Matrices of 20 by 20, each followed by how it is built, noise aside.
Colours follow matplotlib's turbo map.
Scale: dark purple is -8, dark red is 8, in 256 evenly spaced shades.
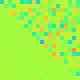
upper triangular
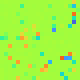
sparse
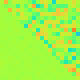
upper triangular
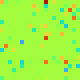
sparse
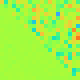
upper triangular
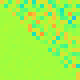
upper triangular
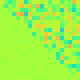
upper triangular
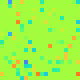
sparse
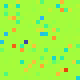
sparse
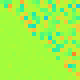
upper triangular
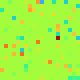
sparse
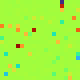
sparse
